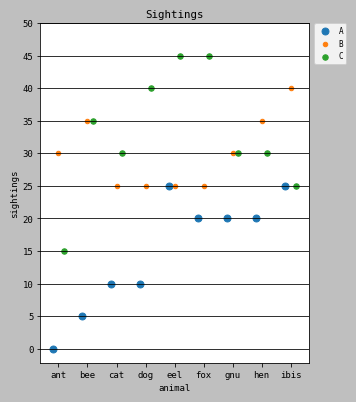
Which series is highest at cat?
C
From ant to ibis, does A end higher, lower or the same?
higher
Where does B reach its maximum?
ibis
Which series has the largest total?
C
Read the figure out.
Title: Sightings
x-axis: animal, ticks ant bee cat dog eel fox gnu hen ibis
y-axis: sightings, ticks 0 5 10 15 20 25 30 35 40 45 50
Legend: A, B, C
Values:
A: 0 5 10 10 25 20 20 20 25
B: 30 35 25 25 25 25 30 35 40
C: 15 35 30 40 45 45 30 30 25
